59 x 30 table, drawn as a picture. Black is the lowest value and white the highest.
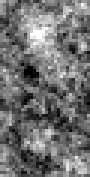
Mirror symmetry: none. Stripes: none. Odd rows or columns: none. Grain: blotchy. Ninth with the highest average: top middle.
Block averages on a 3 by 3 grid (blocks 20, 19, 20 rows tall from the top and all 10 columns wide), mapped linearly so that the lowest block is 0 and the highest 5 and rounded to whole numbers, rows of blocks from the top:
152 | 001 | 011
